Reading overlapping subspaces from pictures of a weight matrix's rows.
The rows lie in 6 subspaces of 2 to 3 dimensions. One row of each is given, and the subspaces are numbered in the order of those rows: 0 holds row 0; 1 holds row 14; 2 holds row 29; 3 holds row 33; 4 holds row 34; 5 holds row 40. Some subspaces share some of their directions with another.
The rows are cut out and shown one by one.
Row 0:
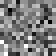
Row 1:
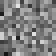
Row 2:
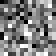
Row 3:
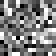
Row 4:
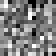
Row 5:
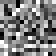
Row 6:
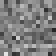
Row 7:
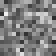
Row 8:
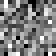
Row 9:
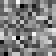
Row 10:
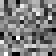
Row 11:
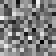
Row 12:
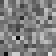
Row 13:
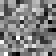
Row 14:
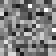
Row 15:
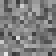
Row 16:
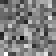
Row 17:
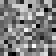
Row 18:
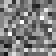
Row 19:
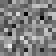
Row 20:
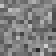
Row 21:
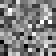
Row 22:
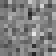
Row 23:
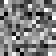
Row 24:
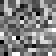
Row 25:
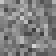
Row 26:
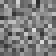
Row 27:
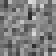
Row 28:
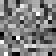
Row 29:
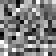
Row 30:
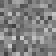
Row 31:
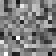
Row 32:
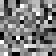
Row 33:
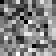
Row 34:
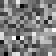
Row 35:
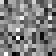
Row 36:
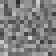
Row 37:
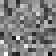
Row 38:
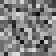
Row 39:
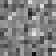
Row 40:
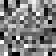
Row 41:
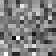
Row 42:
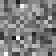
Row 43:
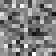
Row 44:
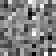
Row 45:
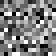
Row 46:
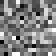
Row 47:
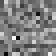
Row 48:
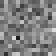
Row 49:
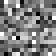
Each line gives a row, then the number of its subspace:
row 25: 3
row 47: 1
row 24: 3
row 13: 1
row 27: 5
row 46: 3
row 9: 4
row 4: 5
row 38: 2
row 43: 5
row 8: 5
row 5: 2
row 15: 4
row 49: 1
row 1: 1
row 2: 3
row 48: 0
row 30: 4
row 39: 5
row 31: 4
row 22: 5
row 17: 1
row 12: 2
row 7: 1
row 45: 4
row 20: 0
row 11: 2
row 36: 2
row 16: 3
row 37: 0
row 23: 1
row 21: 0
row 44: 5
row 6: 1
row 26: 2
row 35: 2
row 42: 4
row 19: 4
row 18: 4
